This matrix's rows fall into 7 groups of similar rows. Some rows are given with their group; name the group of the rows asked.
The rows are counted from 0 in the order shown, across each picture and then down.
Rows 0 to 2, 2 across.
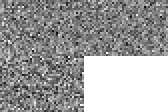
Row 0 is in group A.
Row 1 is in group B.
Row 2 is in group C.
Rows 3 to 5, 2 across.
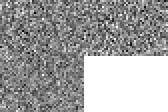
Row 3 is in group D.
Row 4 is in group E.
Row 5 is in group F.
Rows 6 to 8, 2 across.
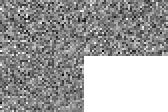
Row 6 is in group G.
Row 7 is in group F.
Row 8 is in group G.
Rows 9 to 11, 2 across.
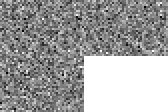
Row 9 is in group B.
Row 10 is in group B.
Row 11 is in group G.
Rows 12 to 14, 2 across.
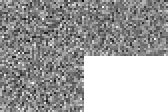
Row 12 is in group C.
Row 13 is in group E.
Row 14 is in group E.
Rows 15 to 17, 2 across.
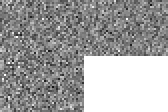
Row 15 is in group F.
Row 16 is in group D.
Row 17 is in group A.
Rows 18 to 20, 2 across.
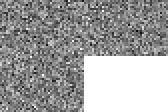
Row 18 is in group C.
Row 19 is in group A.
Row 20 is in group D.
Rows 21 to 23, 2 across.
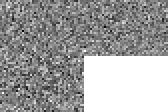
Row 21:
D
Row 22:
G
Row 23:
C
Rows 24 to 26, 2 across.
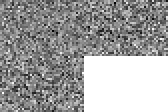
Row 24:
A
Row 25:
C
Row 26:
C
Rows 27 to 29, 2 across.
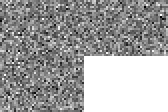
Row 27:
F
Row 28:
B
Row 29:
A
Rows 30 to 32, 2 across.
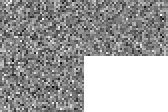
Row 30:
F
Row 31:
B
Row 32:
A
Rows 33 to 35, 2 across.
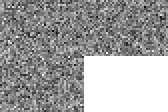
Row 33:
A
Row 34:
B
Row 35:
C
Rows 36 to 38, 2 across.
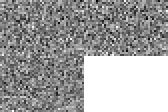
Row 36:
E
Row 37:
E
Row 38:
G
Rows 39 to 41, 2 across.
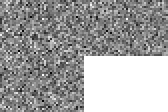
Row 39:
F
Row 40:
D
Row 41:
F
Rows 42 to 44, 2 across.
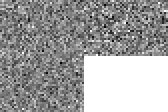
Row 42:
E
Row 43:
G
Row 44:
B
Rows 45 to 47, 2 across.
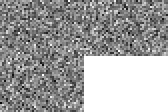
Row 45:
C
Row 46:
D
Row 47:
D
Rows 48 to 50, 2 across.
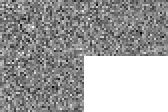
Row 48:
E
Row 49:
A
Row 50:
A
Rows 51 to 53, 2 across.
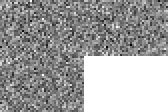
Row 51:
D
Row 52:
E
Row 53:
D
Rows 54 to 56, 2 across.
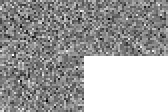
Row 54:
G
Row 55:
B
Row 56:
E
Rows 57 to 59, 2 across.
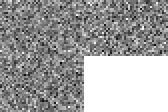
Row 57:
B
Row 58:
F
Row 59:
B
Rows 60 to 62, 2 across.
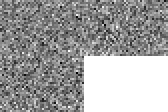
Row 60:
B
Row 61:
E
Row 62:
B
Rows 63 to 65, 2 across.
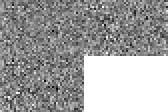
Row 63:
A
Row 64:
E
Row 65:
A
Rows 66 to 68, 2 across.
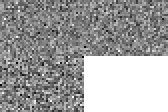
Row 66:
A
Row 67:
D
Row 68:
C
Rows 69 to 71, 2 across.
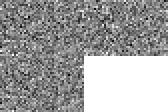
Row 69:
G
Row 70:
E
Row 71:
G
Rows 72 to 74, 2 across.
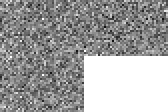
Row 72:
F
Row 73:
G
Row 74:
F
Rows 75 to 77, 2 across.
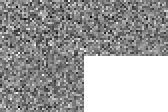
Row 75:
C
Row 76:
G
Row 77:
F
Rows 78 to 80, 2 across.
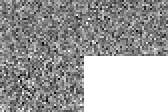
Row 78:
B
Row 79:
A
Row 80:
E
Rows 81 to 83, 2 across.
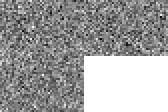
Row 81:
E
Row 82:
B
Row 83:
D
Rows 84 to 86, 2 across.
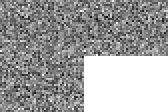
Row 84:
G
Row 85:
G
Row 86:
C
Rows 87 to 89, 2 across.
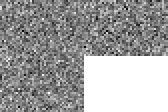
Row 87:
D
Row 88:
D
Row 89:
F
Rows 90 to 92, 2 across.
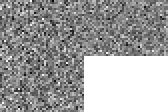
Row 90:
D
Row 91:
B
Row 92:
F
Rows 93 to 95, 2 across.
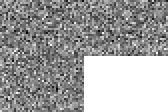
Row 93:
C
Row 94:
C
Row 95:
A
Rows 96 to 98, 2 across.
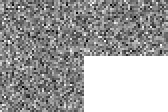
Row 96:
A
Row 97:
F
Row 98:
D
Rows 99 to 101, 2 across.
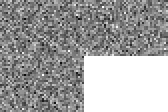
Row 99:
B
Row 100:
E
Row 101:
B
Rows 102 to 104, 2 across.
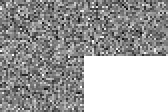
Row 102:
G
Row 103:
A
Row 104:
C
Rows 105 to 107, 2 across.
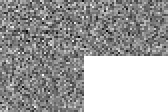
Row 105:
C
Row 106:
D
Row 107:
D
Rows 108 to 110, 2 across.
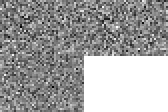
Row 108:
G
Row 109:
E
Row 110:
A
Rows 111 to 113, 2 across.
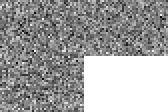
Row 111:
D
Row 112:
B
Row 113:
C
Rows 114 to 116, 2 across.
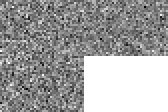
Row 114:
G
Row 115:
B
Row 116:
D
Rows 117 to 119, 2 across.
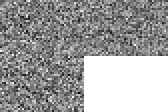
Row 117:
G
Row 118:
C
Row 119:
C
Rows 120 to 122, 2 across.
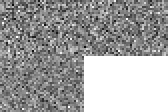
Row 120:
A
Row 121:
D
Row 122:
B
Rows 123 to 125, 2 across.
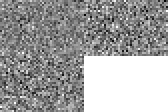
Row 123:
E
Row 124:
E
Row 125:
G
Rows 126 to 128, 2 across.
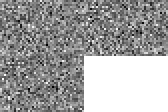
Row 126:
E
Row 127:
A
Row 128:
A
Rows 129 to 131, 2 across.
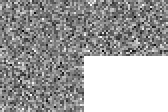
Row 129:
D
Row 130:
F
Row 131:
E
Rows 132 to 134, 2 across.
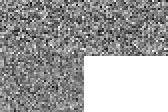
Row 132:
C
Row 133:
C
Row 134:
A
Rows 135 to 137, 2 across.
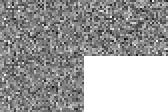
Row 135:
A
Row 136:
C
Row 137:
A
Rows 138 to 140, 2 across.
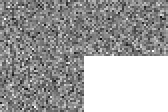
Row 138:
A
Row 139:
B
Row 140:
D
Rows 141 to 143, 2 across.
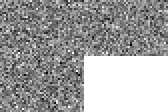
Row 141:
C
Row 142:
E
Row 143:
B
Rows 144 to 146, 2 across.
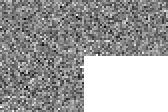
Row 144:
B
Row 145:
G
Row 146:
G
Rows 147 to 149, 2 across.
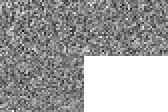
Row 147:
D
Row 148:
F
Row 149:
G
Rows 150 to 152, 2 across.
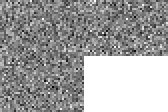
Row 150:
D
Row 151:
F
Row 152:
A
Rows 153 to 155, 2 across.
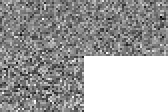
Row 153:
F
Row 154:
B
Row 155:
C
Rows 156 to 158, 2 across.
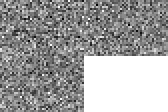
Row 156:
C
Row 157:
A
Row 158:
F
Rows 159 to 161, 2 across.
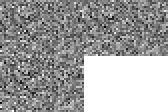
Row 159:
G
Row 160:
G
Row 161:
G
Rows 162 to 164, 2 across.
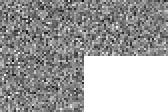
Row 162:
C
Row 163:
E
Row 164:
A
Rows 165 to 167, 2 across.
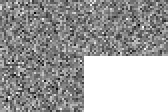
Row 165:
D
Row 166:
F
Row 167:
A
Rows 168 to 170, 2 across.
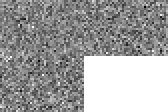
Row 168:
E
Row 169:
B
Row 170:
F
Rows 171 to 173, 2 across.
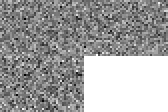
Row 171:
B
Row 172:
G
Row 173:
B
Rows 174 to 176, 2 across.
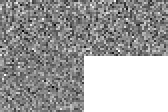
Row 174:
D
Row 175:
D
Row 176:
A
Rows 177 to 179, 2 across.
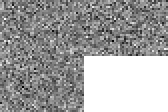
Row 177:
A
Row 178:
C
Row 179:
D
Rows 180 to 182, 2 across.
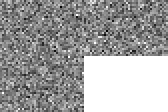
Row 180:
B
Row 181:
F
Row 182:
C
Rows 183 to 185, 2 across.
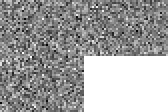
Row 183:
B
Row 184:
A
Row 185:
D
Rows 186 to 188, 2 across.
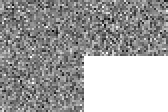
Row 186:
A
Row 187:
E
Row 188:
E
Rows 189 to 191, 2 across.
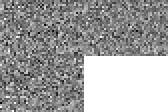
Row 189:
A
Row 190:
A
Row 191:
G
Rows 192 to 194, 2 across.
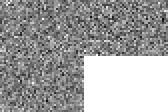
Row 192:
F
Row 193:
G
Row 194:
E
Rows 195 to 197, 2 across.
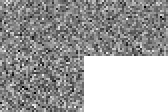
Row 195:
F
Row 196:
B
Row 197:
D
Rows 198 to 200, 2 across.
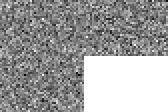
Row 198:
D
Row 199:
C
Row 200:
B
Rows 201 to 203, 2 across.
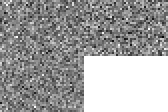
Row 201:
F
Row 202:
C
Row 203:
D
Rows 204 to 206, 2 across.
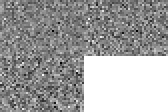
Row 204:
A
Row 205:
A
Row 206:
B
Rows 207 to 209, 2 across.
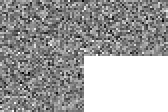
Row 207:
C
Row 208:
G
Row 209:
G
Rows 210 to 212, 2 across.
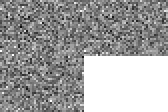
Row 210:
G
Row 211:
G
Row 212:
C
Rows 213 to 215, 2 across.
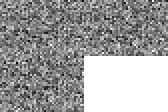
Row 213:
C
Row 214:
C
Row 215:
C
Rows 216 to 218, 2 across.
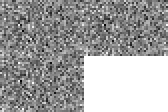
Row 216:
E
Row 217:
E
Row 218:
E
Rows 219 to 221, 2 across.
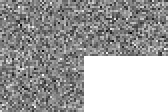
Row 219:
E
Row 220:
C
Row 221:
D
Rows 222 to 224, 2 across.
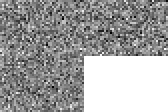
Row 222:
E
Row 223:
C
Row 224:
A
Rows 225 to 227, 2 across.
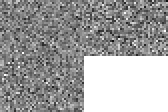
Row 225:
B
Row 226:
C
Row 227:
A
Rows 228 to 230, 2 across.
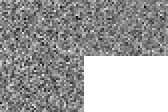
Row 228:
B
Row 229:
B
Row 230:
D
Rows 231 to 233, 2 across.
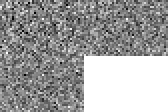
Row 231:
D
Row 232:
D
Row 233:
B
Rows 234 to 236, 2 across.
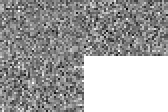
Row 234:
A
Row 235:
D
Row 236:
E
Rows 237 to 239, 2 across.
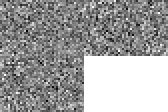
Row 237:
G
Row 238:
D
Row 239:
A
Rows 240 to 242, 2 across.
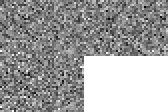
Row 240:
G
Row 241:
B
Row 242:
G
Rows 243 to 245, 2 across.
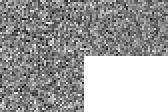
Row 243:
C
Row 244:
D
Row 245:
F
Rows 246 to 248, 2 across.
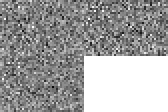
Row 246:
E
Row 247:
A
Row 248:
A
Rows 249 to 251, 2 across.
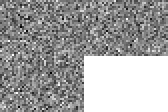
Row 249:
G
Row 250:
D
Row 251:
F
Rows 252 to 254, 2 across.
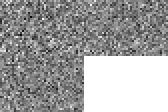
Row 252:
F
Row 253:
F
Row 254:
A
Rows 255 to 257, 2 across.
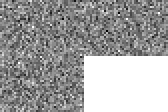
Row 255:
E
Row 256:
D
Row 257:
E
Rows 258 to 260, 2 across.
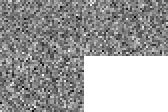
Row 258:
B
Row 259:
F
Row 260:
D
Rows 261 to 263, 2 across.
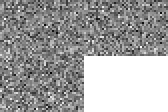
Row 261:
A
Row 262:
A
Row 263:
F
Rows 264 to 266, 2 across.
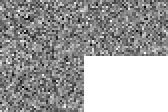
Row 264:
G
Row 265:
A
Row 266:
D
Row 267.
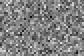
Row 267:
F
